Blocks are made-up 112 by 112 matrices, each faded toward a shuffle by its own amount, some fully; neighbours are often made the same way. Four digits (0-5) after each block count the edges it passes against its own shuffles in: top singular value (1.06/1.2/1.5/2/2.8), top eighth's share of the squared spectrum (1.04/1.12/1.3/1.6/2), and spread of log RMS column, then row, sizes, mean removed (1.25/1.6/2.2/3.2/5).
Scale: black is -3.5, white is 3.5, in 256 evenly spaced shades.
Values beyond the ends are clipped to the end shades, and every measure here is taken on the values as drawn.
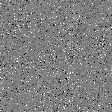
3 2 0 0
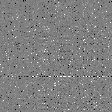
4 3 1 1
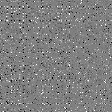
4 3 2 2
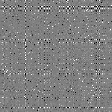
5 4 3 3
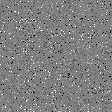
4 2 1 1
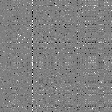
5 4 2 2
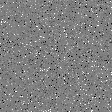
0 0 0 0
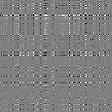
5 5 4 4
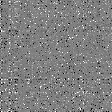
4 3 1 2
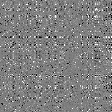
5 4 3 3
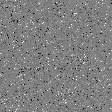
2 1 0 0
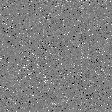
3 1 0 0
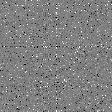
4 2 1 1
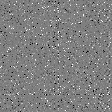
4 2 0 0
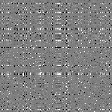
5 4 3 3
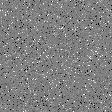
0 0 0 0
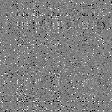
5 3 2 2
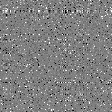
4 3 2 2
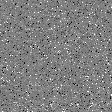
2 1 0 0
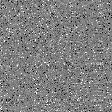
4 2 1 1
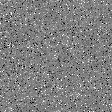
2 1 0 0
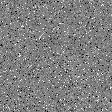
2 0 0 0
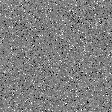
2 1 0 0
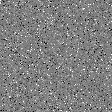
0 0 0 0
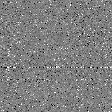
4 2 1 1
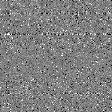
4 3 1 2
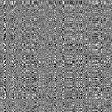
5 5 4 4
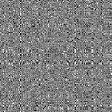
5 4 3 3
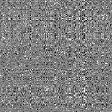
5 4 3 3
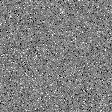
0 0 0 0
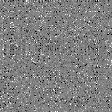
4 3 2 2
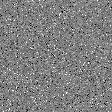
2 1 0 0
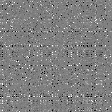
4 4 2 2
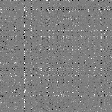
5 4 3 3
